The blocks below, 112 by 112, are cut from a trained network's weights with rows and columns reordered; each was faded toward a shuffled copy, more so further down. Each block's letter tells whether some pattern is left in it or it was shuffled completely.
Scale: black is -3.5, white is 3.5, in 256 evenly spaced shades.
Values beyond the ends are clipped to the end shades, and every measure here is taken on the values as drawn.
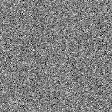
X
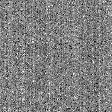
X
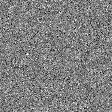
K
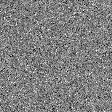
K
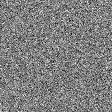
K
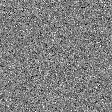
K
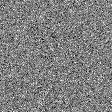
K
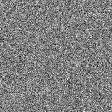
X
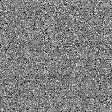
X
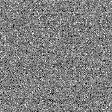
X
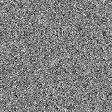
X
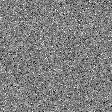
K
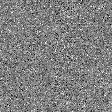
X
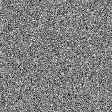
X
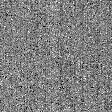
X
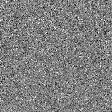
X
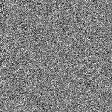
X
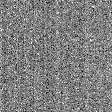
X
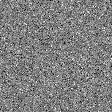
K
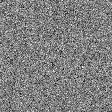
K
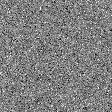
K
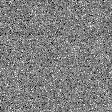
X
